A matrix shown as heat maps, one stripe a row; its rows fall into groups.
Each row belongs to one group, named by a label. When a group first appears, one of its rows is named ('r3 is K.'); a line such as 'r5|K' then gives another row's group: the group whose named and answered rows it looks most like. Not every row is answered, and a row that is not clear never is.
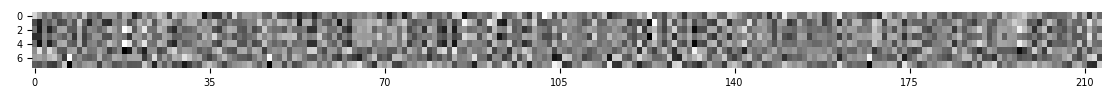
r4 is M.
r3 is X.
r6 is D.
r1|X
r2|M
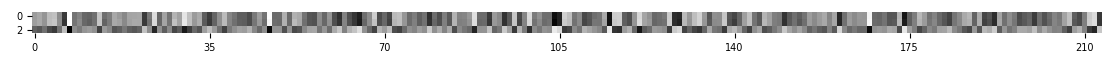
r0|D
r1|D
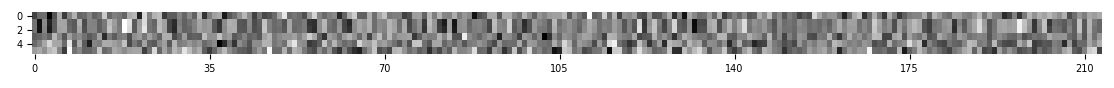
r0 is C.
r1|M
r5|D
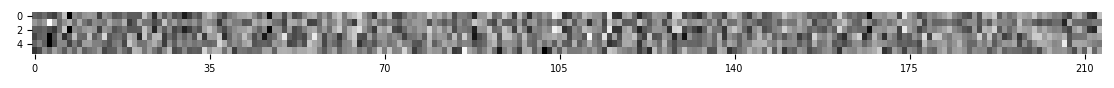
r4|C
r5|X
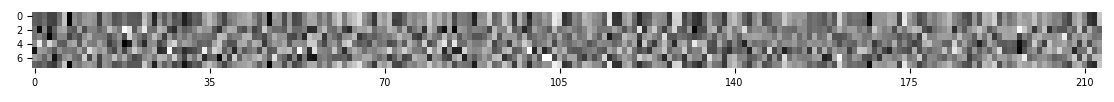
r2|M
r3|C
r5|X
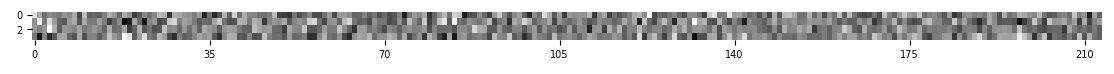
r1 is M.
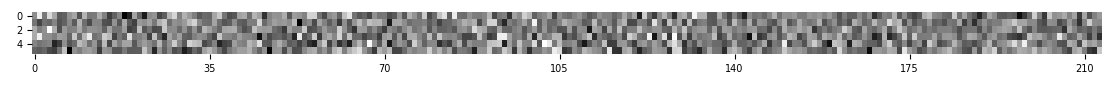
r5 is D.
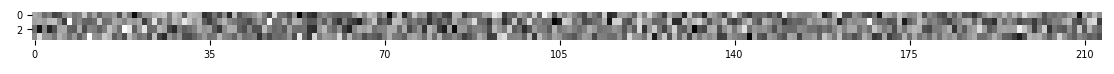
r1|D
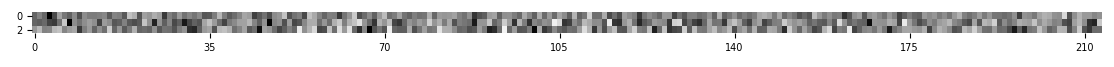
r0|C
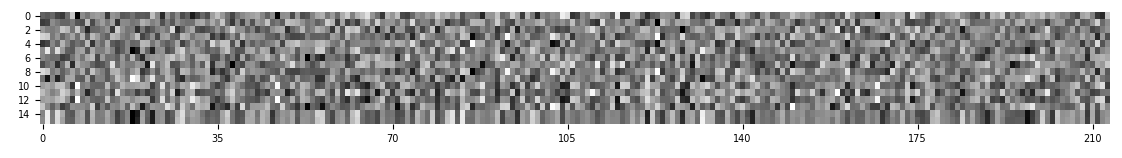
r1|X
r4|X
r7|C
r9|M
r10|D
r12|D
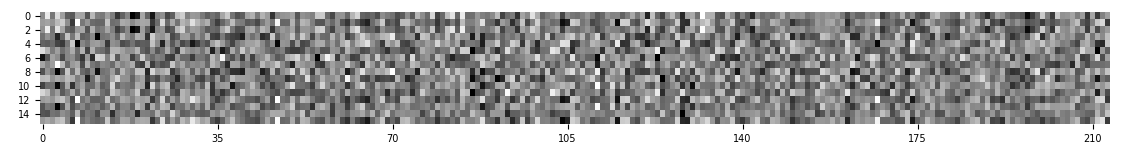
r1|D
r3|C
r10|C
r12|D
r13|C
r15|D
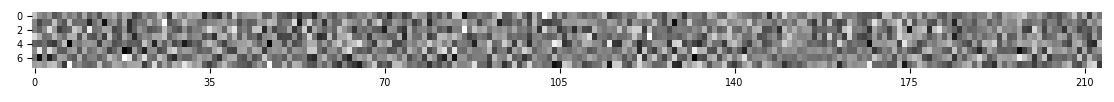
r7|D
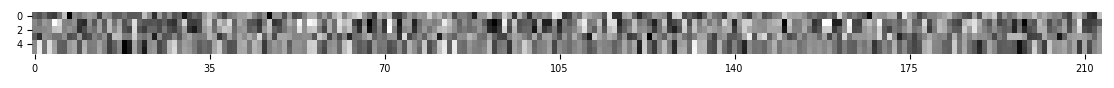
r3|X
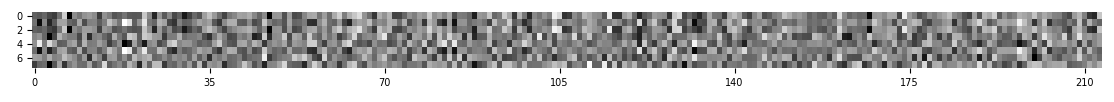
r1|M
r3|C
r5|M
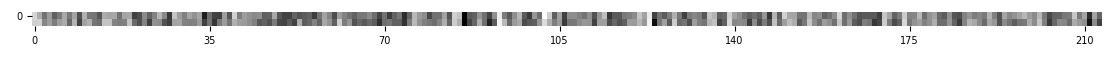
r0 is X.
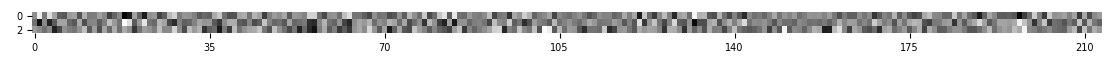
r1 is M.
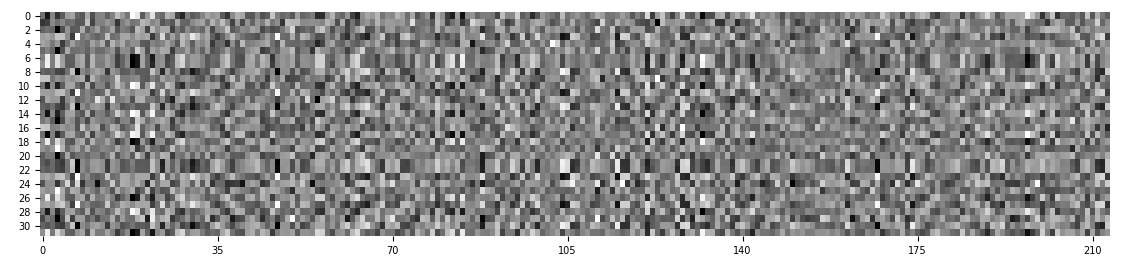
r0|M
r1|X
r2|C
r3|D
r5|C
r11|D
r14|M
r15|C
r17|M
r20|C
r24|C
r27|D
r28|M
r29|C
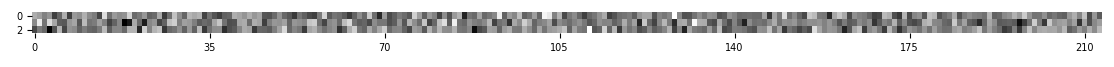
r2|C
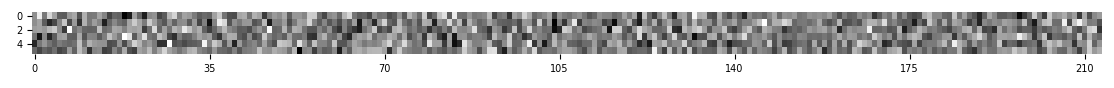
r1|C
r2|D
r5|X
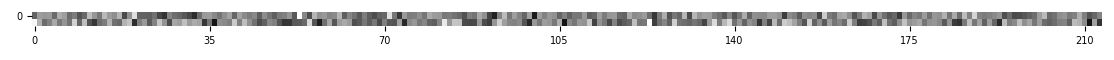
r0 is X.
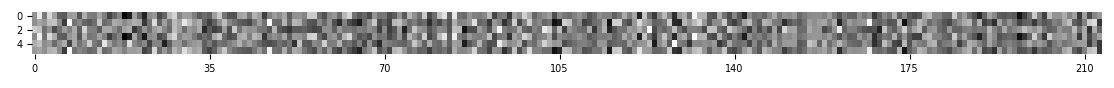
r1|D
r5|D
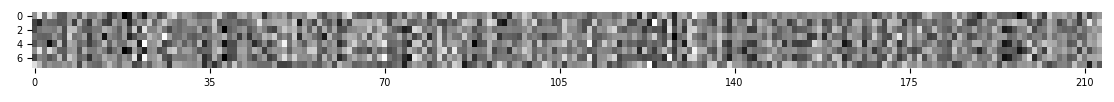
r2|C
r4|C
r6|C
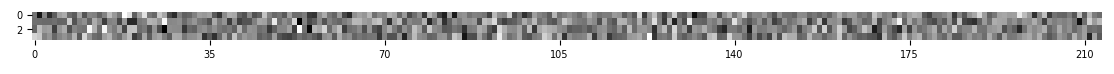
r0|M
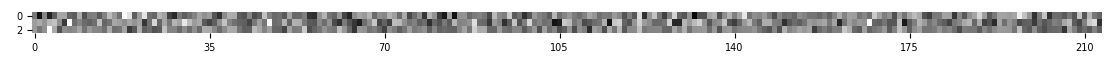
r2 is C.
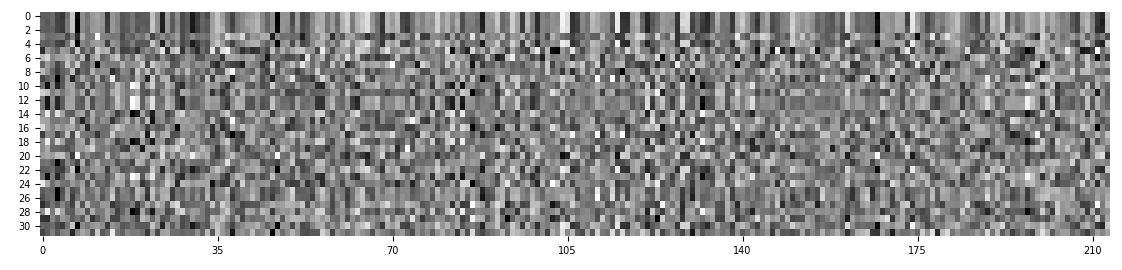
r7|C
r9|C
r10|M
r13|M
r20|D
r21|C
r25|C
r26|C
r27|X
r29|X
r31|C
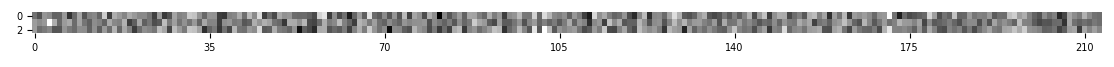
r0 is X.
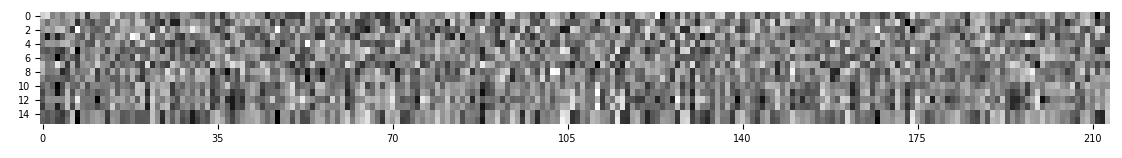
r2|D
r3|M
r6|C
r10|C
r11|C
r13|C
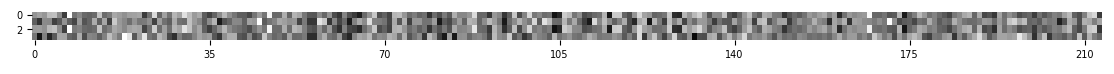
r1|X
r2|D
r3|M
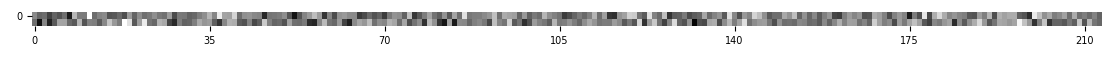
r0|C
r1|M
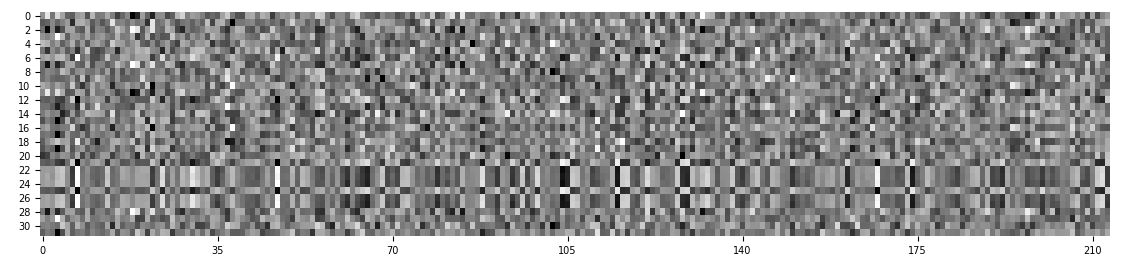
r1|C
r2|M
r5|X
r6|D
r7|M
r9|C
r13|C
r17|C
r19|C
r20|X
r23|D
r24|D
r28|M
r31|C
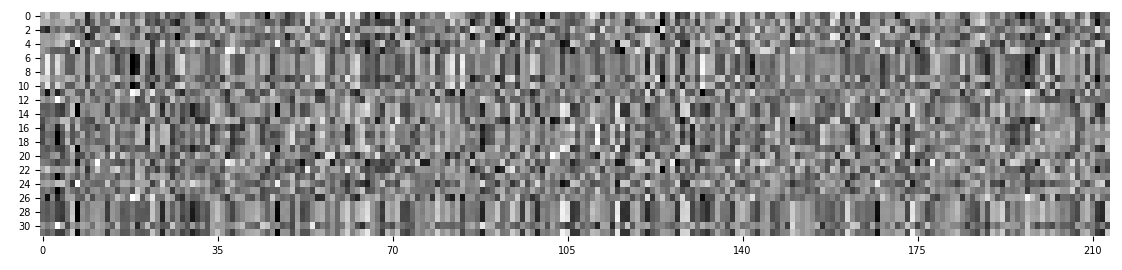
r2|X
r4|D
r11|M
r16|C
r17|C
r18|C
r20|X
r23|C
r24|D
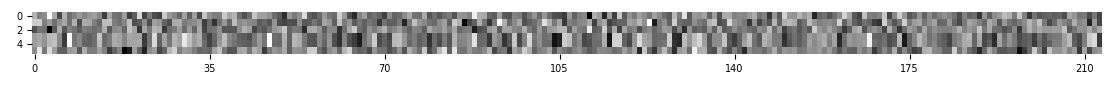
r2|C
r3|D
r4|D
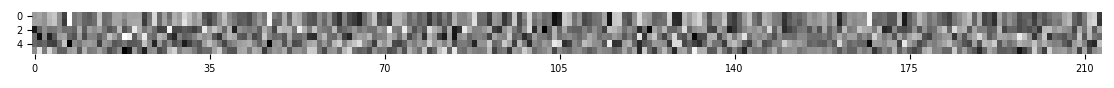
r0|D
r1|D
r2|X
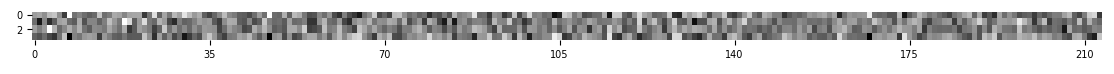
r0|D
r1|M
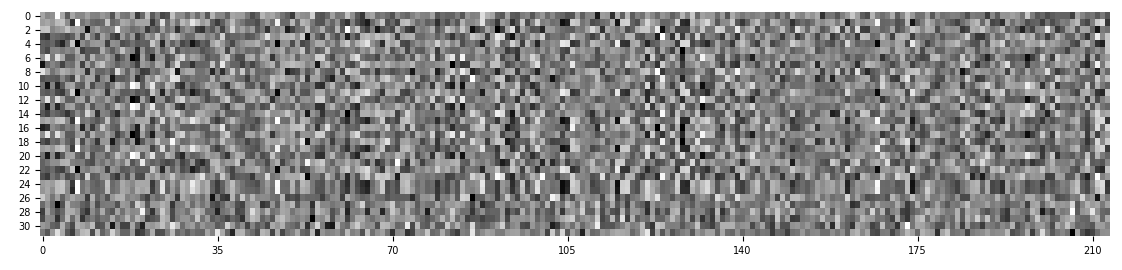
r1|D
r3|X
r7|X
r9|X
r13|M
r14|X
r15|D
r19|D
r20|M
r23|X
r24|D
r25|D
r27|C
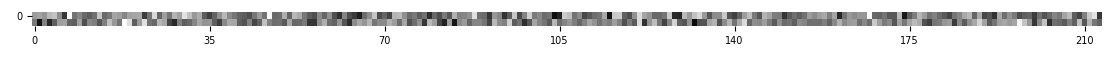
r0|D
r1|M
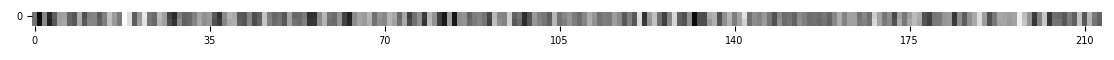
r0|M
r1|M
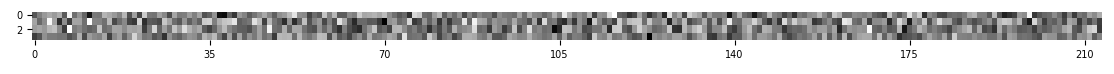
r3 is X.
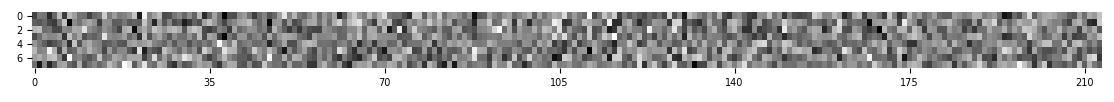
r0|C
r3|C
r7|M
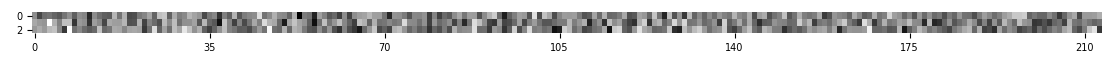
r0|X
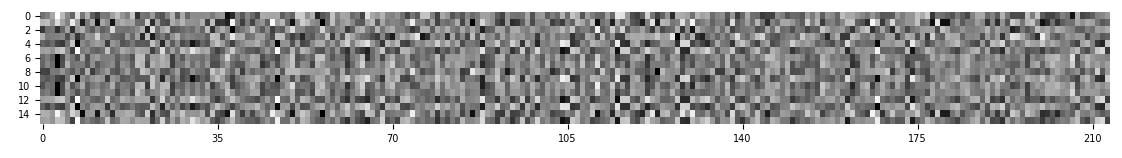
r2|C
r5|D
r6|C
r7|C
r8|X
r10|C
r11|C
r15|D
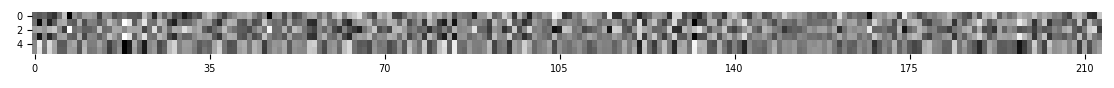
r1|M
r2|D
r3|M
